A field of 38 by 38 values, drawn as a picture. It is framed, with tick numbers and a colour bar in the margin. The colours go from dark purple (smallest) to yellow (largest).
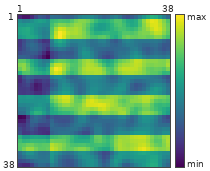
Seam: vertical, 20% of the way across, the right part higher. Ninth with the lowest average: bottom left. Stripes: horizontal, repeating 4 times.
